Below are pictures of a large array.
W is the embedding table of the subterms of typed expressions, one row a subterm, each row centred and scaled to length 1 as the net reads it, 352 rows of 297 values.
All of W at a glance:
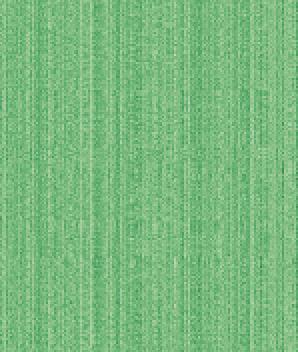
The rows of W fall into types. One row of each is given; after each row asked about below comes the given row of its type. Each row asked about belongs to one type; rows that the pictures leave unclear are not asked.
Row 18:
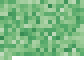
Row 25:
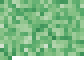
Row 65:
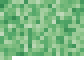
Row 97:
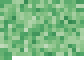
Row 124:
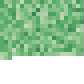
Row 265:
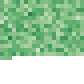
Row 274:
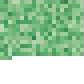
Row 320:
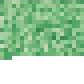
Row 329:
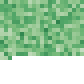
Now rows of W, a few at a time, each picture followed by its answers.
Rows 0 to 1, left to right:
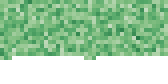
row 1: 265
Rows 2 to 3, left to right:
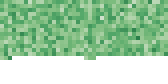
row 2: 25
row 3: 18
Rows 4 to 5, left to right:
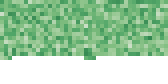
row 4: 25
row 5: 97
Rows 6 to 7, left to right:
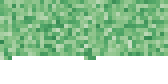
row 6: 320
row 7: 320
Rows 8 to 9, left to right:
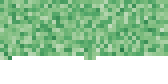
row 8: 25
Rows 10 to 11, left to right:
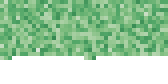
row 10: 25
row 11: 124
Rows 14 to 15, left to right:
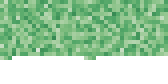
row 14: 25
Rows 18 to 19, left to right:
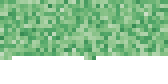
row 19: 124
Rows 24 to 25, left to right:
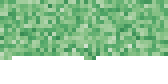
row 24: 18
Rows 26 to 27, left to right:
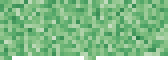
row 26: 65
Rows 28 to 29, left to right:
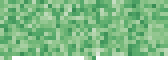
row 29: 329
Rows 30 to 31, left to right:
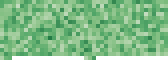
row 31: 124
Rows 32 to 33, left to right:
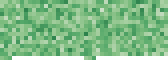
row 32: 274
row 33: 265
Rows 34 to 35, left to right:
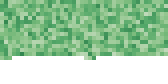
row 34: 274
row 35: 329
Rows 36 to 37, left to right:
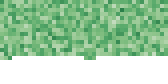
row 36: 25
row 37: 97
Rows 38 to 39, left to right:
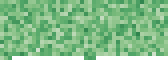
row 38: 329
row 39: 97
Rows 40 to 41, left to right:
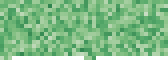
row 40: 18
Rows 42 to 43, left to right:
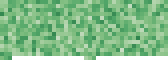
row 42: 97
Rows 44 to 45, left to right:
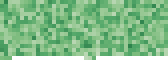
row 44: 274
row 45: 329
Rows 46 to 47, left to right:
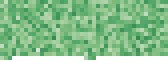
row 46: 25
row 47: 320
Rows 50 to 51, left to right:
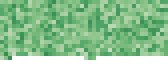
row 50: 329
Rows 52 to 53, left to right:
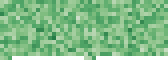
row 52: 329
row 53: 329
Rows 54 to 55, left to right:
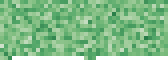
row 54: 25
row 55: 320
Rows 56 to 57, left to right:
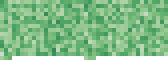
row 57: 65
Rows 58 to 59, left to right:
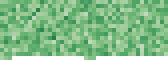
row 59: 65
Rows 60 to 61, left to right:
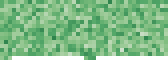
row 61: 97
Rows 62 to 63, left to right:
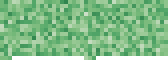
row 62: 274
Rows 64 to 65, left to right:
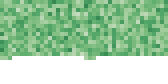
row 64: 265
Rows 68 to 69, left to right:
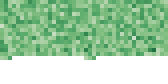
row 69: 25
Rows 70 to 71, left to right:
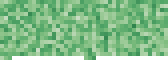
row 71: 97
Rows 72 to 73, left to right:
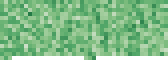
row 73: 97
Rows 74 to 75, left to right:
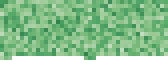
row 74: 18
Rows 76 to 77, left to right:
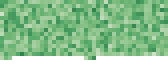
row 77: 124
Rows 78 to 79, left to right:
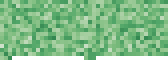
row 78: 25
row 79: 320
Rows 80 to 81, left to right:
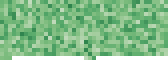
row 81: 329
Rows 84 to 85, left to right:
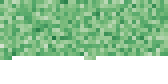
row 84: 320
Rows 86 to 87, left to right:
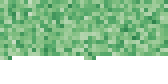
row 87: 329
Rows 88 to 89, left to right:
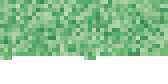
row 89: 18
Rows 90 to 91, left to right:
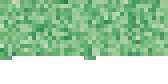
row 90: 274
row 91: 274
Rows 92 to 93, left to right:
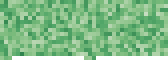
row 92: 274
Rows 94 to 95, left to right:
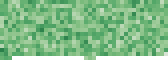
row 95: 65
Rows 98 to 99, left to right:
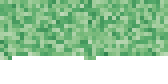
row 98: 329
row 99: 274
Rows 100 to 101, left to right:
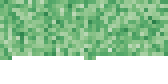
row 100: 97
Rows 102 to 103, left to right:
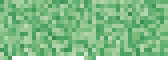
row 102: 25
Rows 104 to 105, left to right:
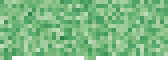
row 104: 320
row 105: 65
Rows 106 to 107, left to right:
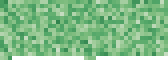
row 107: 65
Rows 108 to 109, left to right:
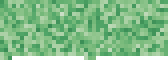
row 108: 124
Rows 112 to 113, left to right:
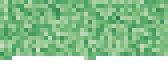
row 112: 97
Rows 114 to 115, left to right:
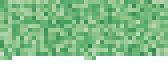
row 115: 329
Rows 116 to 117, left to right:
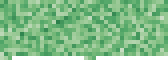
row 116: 329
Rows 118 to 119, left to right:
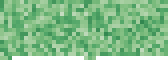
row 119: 18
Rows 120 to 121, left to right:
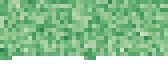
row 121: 97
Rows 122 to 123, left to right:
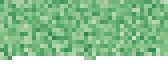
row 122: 25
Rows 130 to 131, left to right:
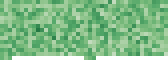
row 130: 265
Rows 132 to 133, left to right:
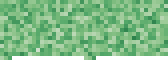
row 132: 329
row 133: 329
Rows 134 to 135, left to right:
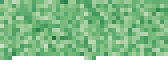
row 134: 320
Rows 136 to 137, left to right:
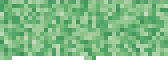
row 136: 65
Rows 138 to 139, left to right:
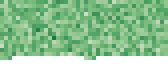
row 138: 25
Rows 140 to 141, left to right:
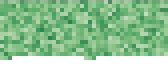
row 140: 329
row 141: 265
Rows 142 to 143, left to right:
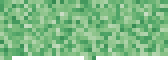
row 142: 65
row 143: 124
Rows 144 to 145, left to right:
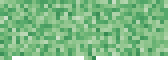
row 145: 25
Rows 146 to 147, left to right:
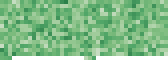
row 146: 274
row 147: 329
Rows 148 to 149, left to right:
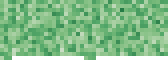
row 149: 97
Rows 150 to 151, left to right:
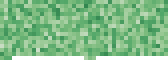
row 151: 65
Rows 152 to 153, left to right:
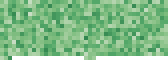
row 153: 18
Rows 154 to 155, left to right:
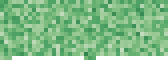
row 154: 65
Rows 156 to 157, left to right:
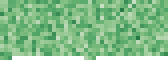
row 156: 97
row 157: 25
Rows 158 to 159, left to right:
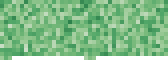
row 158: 65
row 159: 65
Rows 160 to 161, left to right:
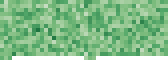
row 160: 265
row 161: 18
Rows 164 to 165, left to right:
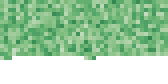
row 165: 124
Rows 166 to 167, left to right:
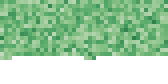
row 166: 18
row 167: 329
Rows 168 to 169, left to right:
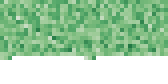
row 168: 124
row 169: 124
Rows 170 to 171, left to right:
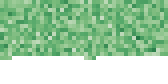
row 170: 274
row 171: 25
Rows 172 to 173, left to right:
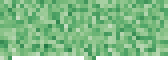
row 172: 124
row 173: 25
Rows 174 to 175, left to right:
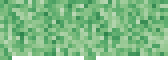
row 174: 97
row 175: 97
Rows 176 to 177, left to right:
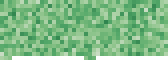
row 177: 274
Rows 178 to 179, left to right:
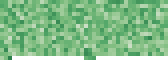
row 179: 97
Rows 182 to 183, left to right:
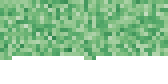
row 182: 274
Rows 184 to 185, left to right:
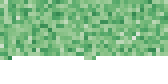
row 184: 25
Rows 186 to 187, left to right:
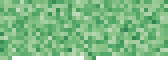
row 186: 265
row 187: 329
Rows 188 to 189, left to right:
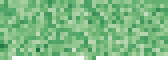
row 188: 274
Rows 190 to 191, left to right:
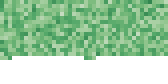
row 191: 274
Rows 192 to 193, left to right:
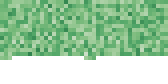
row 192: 274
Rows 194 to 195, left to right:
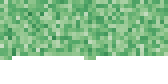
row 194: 25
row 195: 65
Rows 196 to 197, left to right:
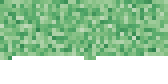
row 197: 274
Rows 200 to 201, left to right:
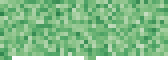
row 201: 65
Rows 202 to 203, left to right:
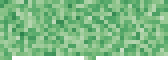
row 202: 97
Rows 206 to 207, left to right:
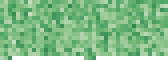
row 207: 97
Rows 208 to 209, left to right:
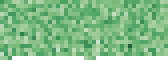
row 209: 274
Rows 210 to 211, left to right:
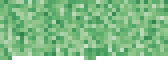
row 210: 97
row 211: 65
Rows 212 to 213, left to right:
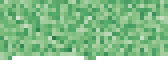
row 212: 124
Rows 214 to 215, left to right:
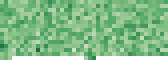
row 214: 274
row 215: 320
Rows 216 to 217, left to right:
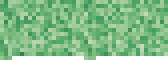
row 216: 274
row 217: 65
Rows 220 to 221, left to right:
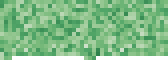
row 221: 25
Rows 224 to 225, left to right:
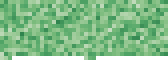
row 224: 329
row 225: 320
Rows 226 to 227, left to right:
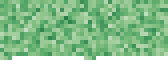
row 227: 265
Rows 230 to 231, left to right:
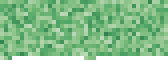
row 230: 329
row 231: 18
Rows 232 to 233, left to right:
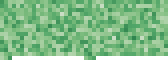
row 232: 124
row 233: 274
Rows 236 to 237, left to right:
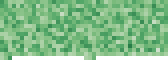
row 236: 124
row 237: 124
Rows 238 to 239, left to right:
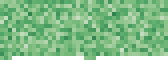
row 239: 265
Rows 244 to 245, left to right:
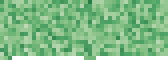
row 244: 25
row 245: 274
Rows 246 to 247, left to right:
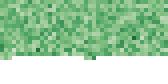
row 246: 18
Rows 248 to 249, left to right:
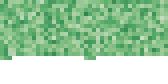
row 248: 274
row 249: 274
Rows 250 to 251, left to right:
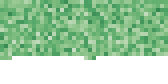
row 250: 274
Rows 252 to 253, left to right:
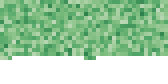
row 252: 329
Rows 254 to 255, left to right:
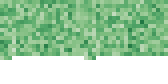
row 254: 274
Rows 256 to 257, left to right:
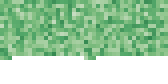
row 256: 97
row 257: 320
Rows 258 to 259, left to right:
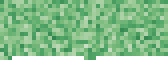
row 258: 25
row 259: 320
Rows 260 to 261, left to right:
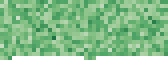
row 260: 25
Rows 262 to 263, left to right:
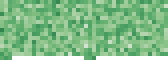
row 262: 97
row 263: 97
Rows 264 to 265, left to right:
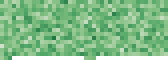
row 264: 320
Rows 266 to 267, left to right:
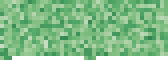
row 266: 320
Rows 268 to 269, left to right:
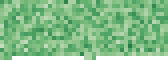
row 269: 124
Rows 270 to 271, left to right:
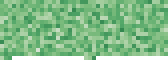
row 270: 320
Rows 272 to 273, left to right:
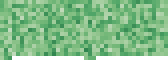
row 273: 274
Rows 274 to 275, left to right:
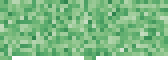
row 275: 265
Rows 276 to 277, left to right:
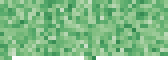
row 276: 274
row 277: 25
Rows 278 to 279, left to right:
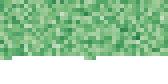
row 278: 65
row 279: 329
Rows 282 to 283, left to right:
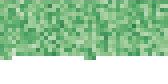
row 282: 18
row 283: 97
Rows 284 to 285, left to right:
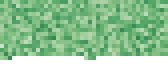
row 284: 25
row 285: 320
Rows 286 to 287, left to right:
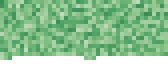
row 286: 124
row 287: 25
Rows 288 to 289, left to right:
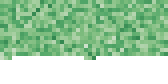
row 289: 25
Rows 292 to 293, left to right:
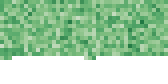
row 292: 65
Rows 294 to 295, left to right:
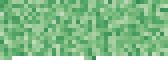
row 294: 65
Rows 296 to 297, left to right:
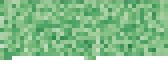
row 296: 320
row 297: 274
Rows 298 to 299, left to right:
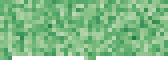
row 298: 97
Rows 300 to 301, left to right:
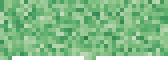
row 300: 265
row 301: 124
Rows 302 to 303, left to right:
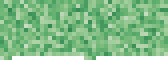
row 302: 124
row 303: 265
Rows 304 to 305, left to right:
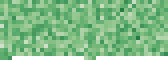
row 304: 97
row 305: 25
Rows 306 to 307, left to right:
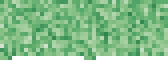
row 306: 25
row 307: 97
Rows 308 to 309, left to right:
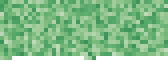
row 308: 65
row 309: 329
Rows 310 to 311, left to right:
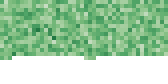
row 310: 265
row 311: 65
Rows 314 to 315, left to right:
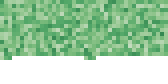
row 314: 320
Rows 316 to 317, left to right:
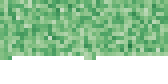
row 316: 97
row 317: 124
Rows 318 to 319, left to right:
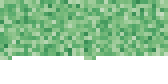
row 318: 329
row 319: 265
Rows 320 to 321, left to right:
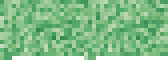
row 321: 320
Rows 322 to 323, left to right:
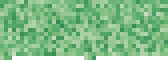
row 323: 124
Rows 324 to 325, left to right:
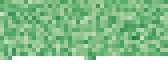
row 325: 320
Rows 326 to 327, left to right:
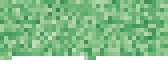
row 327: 320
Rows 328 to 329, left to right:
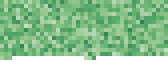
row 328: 65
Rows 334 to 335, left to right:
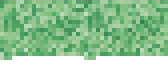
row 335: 18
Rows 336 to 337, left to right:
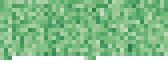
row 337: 65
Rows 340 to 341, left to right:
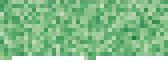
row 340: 65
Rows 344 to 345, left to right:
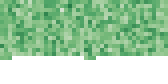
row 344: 97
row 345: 274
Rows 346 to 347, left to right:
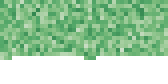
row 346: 124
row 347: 97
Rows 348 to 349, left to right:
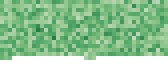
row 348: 265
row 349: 18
